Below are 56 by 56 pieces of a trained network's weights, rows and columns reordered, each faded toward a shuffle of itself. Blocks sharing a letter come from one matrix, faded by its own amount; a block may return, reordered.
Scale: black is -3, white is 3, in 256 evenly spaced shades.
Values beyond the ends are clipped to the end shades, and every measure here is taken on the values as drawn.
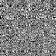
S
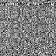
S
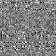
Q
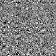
S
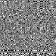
Q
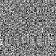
S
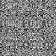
S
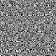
Q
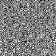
S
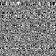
Q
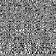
Q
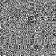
S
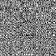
S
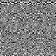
Q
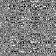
Q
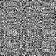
S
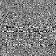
Q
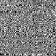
Q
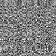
S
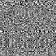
S
